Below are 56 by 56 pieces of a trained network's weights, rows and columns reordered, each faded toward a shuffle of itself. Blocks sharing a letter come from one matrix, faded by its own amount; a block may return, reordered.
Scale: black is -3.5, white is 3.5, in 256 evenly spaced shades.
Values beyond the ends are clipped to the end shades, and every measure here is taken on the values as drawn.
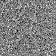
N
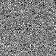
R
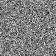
N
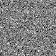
R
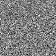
R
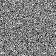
N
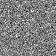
N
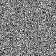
N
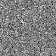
N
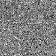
R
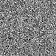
N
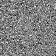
R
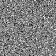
N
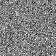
N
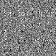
R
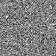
R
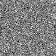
R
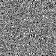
R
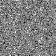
N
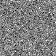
N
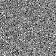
N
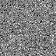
R
